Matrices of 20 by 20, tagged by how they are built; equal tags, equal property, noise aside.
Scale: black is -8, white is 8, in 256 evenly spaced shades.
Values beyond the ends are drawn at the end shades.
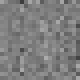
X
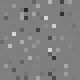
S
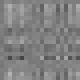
X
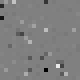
S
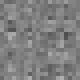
X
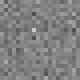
X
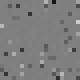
S
